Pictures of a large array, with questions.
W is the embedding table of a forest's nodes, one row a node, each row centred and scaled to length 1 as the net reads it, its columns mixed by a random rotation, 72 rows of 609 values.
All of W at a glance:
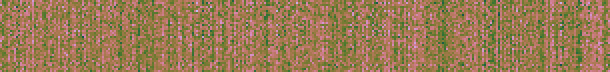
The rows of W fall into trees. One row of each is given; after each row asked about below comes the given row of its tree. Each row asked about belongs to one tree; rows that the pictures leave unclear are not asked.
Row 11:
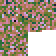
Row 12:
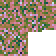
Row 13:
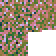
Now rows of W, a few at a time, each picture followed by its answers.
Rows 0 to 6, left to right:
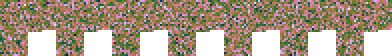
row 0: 12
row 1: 11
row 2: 11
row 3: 11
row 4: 12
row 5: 11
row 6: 13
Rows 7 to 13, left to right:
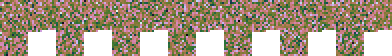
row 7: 13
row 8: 13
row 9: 11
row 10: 11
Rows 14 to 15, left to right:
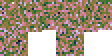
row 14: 12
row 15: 12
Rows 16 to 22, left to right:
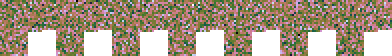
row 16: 12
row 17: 11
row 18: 13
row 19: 12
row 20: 13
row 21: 11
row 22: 13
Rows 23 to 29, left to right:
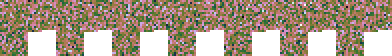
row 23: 13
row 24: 11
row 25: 11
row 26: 13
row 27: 13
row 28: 12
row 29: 13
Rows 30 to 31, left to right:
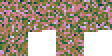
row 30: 11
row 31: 11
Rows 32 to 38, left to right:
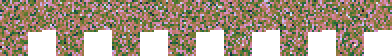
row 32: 13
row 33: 11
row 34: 11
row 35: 11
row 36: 13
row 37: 13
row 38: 13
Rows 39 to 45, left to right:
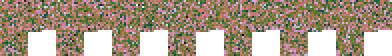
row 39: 11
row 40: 11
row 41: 12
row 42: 13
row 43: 11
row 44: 12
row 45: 11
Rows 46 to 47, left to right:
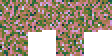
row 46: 13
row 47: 12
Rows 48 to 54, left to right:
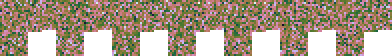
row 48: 13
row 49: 13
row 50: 11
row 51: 13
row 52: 13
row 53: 11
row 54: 11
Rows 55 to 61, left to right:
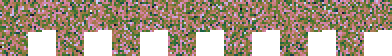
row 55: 13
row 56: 13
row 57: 11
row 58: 11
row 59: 13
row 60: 11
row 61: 13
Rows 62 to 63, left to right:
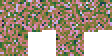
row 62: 11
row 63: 12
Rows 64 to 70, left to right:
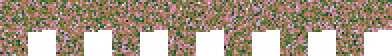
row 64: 12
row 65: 12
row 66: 11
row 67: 13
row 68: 13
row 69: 11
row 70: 12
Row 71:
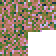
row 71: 11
